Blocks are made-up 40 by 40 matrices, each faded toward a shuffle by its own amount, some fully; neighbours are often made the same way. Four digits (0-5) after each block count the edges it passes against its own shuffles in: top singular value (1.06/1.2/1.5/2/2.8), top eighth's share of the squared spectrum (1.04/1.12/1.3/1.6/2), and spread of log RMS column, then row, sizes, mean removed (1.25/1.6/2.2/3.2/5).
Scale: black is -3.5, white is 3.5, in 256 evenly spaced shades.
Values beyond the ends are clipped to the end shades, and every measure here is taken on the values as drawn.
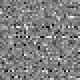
2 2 0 2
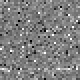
1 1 0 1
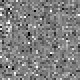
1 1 1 0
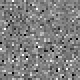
0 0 0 1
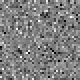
2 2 0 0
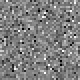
0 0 0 0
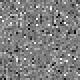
0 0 0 0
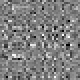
4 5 3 3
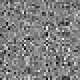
3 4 2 2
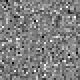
1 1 0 0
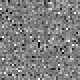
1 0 0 0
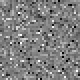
0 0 0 0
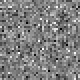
3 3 0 1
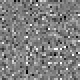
3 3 2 1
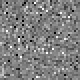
0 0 0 0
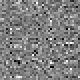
4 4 2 2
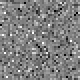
0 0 0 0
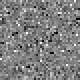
1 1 0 0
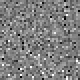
2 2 0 0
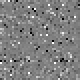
2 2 0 0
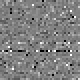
3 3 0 2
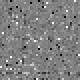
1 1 0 1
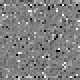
3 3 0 1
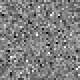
0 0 0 0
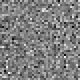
3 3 1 1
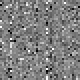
2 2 2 0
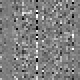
3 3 3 0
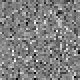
1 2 2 0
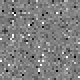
1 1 1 0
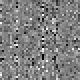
2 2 3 0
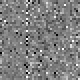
2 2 2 0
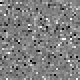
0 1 0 0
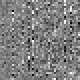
2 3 3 0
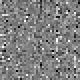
1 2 2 0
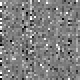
2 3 2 0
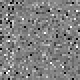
1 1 0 0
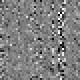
2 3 3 0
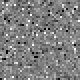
0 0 0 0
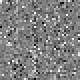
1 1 1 0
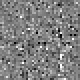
1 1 1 0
